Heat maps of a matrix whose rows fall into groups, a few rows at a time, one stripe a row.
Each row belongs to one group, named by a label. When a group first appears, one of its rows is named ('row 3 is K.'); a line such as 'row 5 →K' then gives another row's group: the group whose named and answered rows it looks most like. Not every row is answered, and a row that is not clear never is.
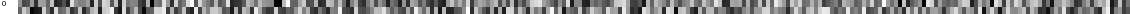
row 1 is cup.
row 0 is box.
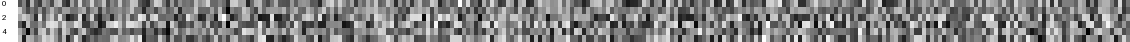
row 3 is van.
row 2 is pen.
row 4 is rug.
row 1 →rug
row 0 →cup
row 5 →van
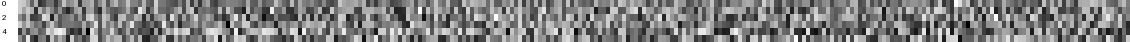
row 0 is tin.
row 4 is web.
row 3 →rug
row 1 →pen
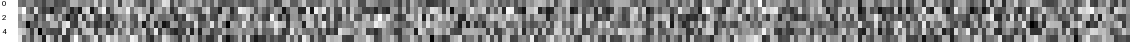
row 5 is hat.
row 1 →tin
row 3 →rug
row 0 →box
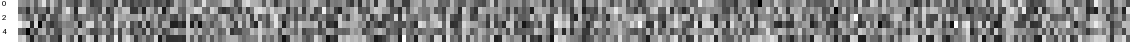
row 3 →tin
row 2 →tin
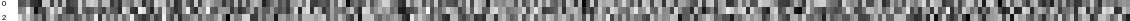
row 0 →cup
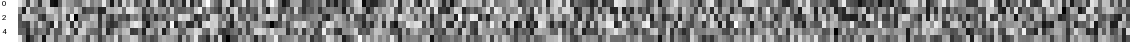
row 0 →tin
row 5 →hat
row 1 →van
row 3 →cup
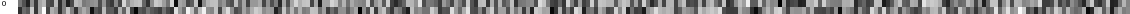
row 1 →rug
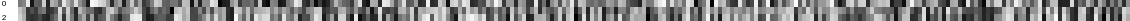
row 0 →van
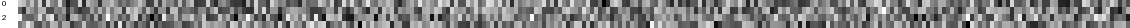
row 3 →rug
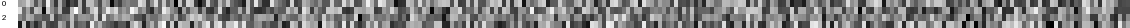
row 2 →box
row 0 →pen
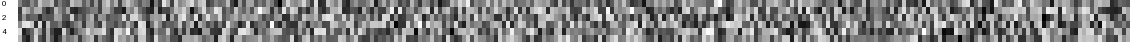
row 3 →pen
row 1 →web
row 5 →tin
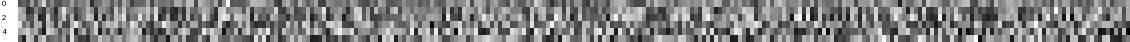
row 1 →tin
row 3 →hat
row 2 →tin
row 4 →web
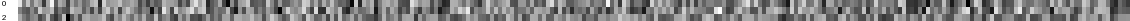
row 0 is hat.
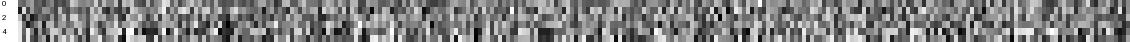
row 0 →box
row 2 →van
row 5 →van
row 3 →hat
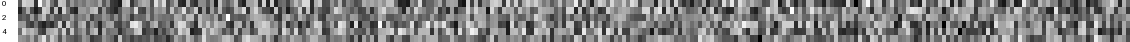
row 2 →box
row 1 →cup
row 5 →rug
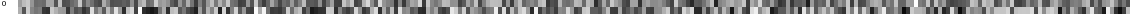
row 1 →van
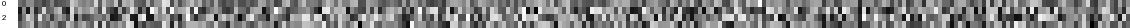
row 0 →box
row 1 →cup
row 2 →pen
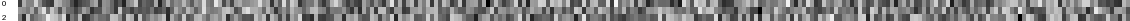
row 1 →rug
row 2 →van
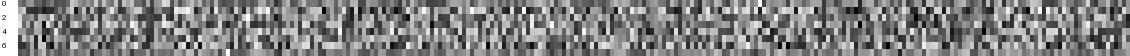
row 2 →rug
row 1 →web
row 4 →web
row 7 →box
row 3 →hat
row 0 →box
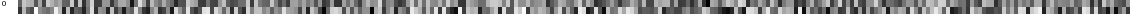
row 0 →pen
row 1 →web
